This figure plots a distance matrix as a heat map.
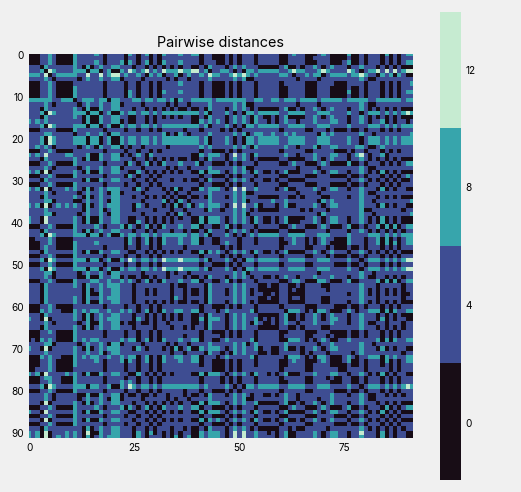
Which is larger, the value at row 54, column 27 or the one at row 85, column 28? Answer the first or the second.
the first
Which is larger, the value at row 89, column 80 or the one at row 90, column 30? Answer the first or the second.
the first
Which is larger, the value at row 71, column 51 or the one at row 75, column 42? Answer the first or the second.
the first
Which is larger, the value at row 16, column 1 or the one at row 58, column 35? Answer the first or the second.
the second
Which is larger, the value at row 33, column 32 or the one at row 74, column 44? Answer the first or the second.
the first
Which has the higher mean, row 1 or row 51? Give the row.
51
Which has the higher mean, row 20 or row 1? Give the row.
20
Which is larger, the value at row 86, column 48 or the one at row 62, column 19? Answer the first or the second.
the second
